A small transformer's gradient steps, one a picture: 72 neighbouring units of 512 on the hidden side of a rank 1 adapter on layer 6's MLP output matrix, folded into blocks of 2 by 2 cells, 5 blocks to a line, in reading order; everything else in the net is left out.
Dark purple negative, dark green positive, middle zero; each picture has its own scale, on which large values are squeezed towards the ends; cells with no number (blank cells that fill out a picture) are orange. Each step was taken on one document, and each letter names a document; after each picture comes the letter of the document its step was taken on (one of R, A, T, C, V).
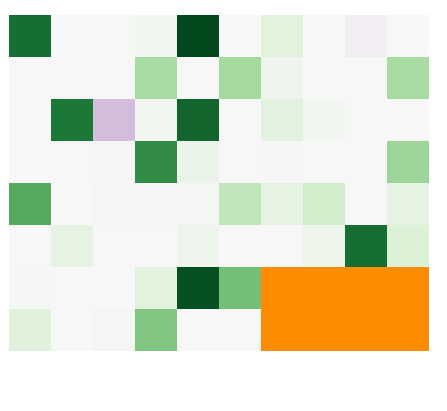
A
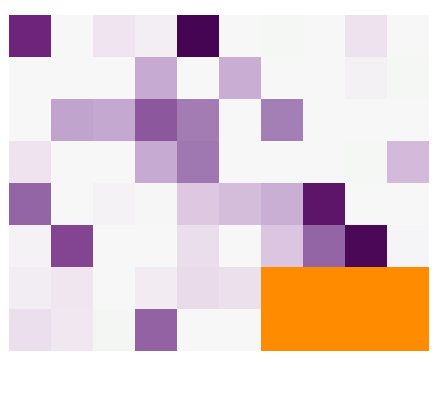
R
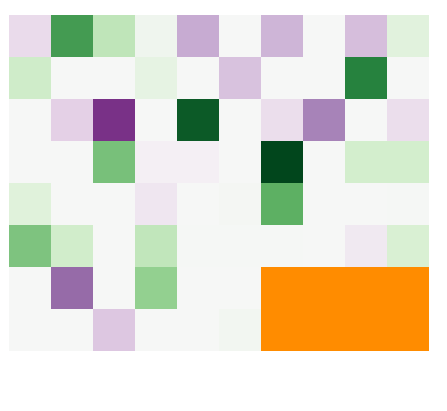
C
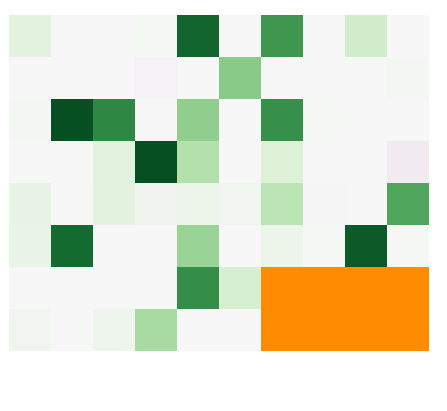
A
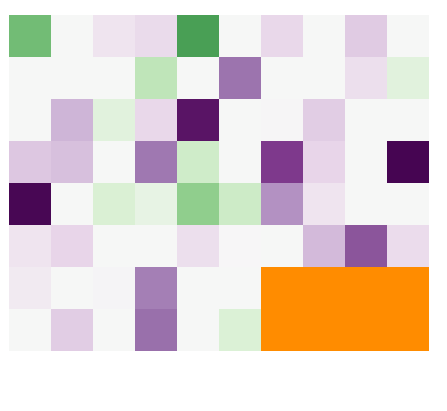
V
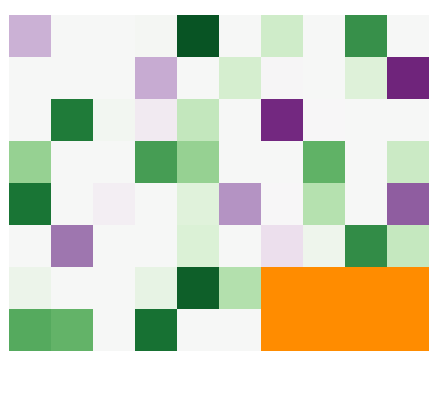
A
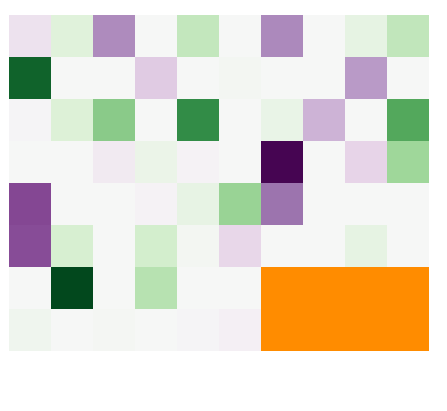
C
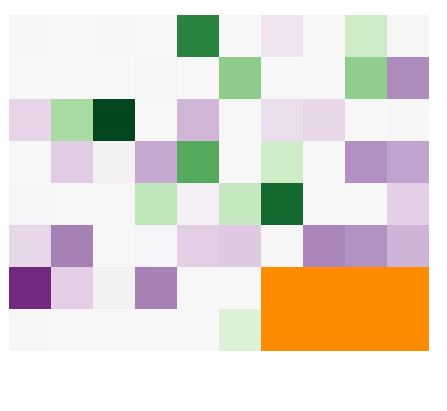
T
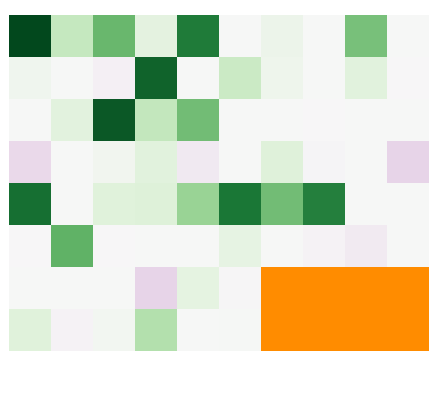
V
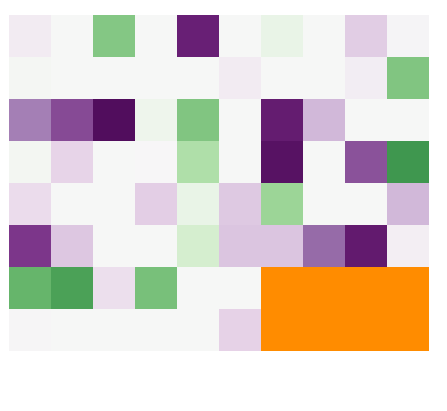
T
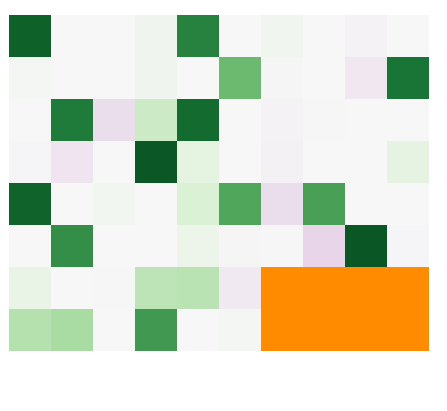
R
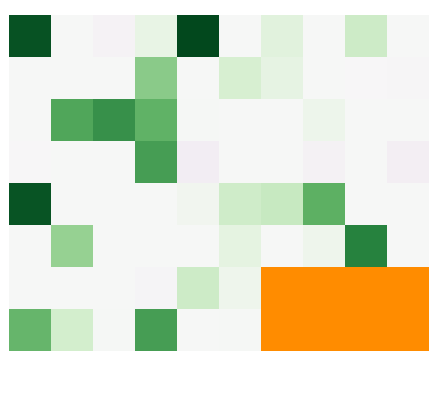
R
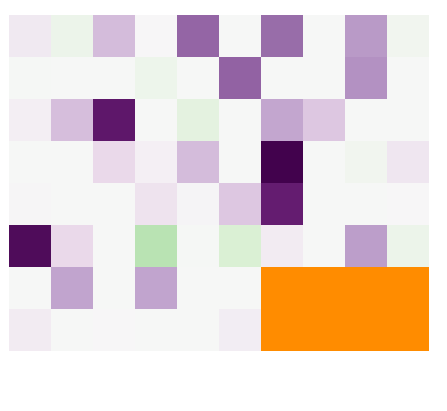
C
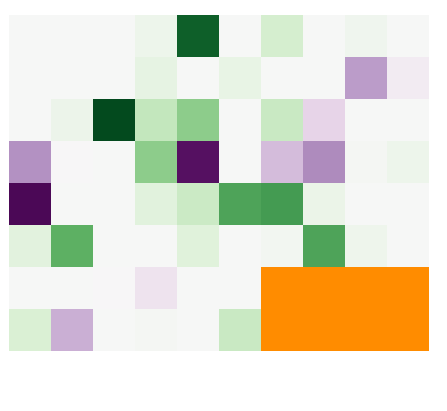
R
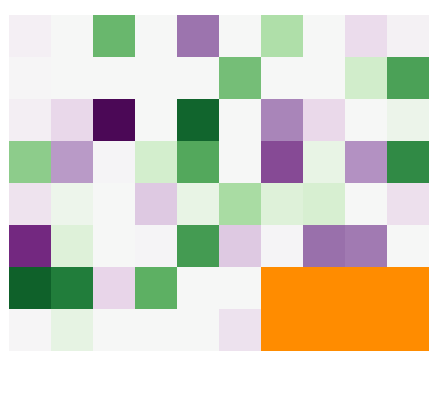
T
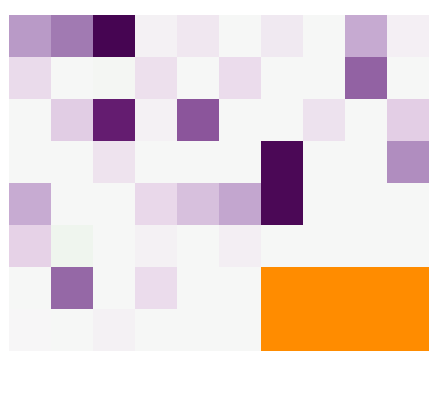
C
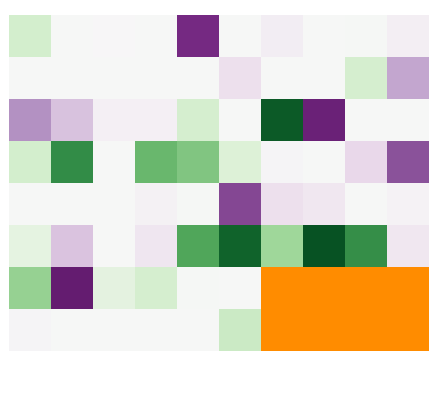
T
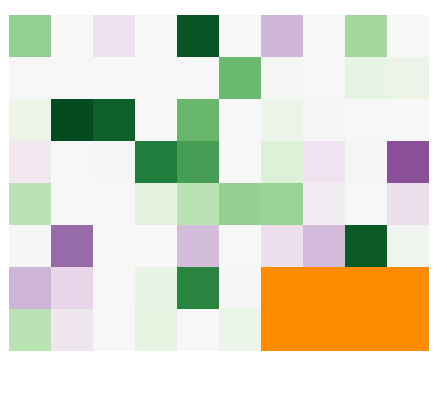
A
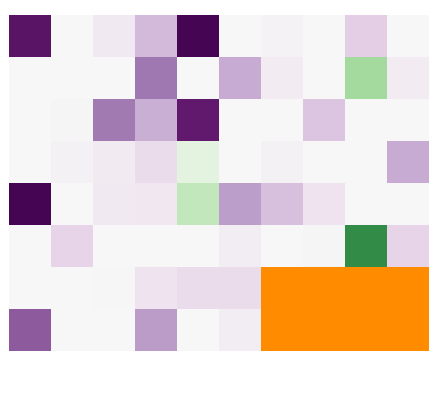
V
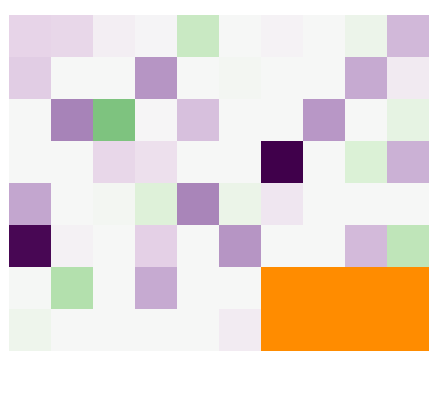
C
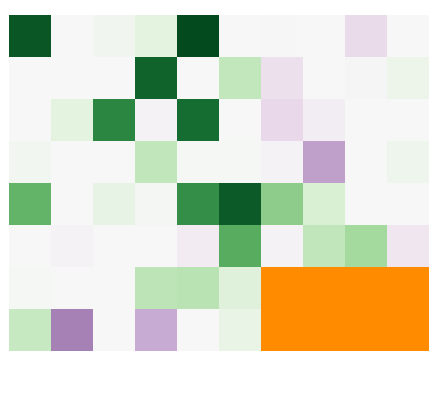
R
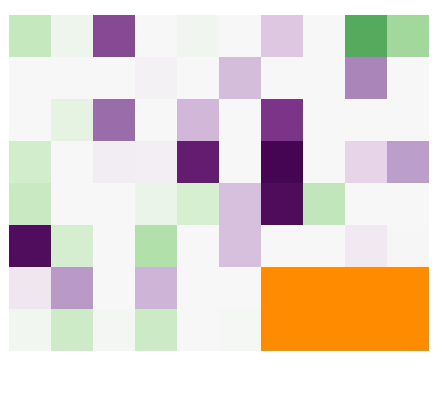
C
